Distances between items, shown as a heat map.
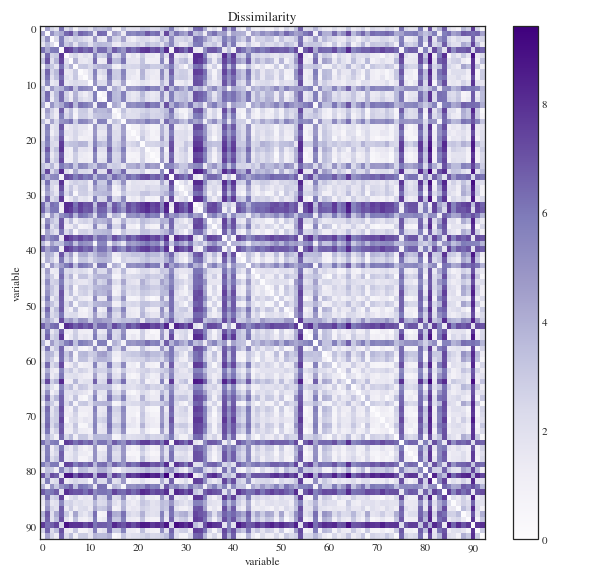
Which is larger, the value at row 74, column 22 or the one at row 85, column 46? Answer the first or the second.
the first
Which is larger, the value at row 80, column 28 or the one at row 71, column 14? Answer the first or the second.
the second
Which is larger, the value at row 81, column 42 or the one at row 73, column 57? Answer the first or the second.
the first
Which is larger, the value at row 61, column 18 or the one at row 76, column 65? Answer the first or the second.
the second
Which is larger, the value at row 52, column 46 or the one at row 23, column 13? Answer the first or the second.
the second
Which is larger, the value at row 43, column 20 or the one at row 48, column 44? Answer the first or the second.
the first
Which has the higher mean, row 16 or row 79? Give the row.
79
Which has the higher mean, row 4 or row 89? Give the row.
4
